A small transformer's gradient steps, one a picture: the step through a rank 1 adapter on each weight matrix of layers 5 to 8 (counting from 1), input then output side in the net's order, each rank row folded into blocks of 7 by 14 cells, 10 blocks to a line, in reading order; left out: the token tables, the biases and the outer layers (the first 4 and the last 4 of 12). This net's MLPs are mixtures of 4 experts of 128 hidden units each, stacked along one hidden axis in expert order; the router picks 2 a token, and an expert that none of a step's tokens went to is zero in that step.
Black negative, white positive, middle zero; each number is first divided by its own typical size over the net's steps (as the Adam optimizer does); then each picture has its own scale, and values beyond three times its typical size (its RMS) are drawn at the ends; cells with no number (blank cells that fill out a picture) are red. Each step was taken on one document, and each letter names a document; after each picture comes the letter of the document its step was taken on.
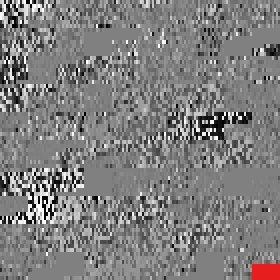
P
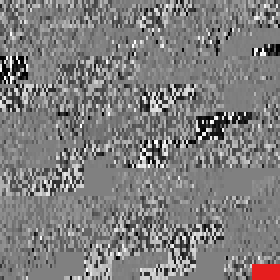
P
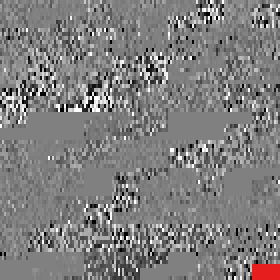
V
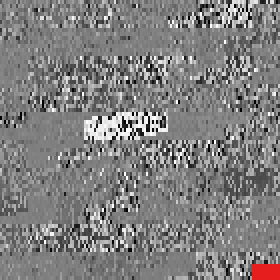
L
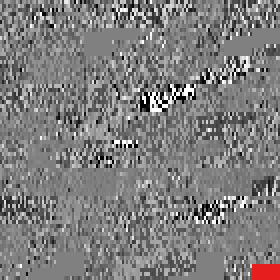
P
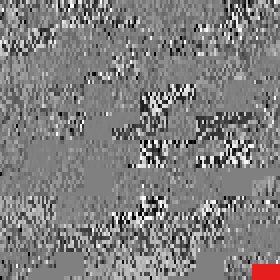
P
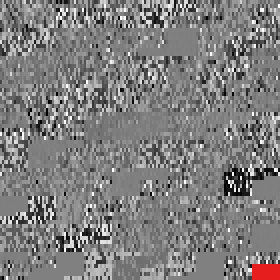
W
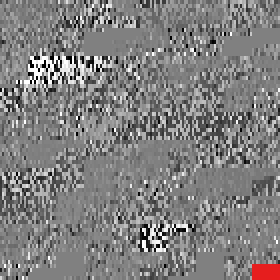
P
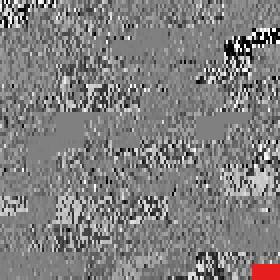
L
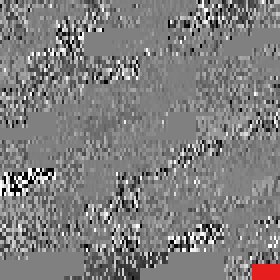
V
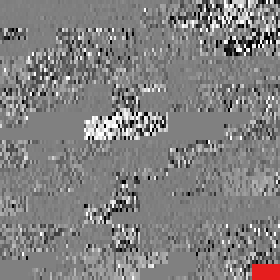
V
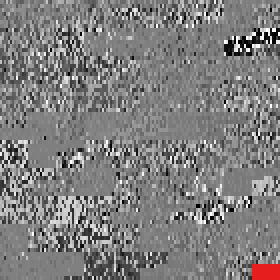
L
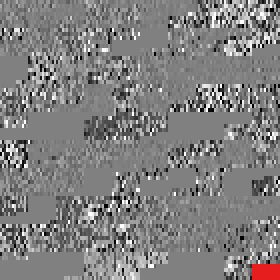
V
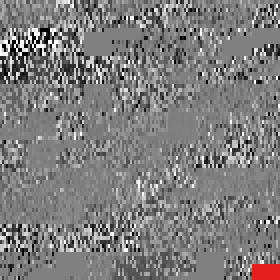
P
